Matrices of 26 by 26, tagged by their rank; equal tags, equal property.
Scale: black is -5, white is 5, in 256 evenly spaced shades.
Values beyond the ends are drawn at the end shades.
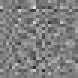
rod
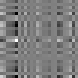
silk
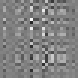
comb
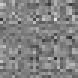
rod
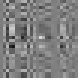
comb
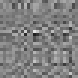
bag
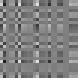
silk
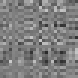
bag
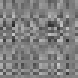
comb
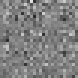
rod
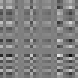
silk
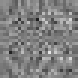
bag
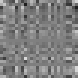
comb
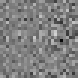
rod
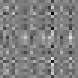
comb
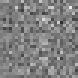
rod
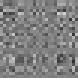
bag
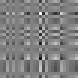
silk
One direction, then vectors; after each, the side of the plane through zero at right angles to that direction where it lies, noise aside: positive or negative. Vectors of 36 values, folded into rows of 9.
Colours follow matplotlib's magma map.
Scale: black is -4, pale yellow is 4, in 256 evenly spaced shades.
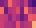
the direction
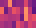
positive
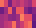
negative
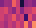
positive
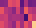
positive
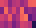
negative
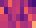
positive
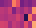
positive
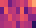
negative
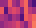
positive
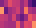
positive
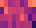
negative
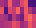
positive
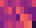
negative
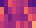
positive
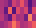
positive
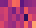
positive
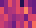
positive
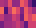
positive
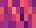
positive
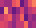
negative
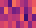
negative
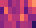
negative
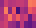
negative
